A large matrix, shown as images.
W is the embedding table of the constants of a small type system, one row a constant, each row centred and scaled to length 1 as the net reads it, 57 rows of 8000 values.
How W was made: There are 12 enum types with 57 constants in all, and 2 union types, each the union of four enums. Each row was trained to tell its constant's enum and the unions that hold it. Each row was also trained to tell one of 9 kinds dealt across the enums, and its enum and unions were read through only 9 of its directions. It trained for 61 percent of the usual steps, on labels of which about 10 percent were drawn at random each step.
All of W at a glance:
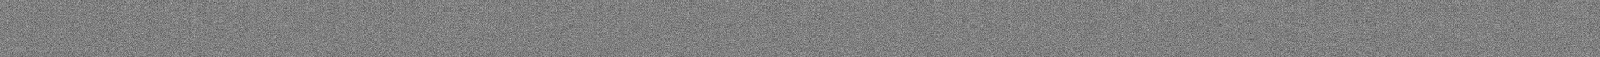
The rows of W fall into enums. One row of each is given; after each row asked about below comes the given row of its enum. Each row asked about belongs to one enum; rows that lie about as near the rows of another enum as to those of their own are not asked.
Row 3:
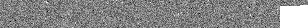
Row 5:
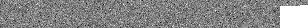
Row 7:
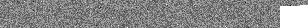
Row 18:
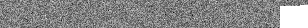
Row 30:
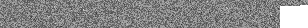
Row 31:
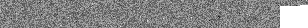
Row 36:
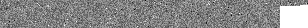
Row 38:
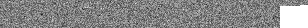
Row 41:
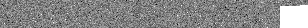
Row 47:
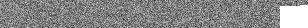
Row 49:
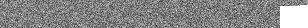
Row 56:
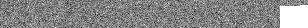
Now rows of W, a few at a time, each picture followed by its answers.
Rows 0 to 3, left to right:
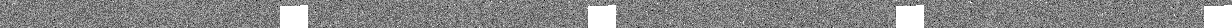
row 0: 30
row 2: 18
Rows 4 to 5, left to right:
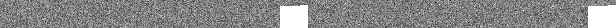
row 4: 41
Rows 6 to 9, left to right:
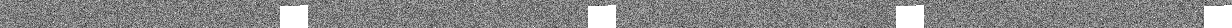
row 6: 30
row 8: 49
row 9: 5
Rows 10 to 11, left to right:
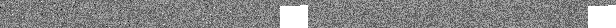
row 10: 38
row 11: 49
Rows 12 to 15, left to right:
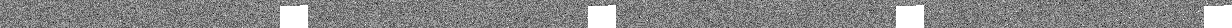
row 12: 18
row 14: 5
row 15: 47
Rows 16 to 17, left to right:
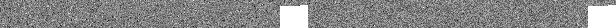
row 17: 31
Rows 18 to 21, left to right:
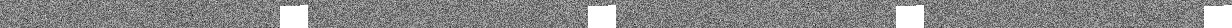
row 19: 36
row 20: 30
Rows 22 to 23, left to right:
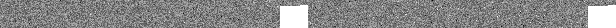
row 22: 31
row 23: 3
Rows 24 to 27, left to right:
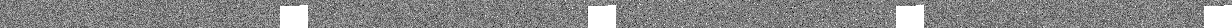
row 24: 41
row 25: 5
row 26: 41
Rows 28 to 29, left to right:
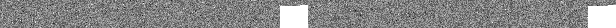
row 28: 31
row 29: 47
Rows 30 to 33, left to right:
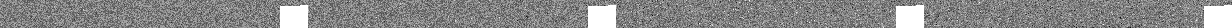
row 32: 41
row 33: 3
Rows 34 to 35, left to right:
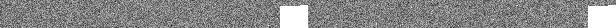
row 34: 30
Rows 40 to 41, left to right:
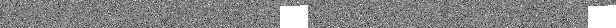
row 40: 3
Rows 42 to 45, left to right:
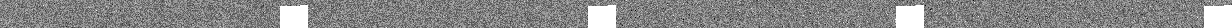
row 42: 49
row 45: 56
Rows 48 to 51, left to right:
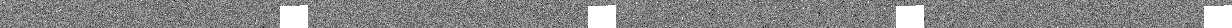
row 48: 18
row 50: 47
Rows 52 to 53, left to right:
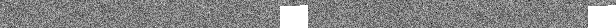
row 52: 31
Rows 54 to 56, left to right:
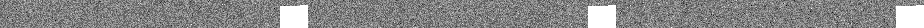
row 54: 7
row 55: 3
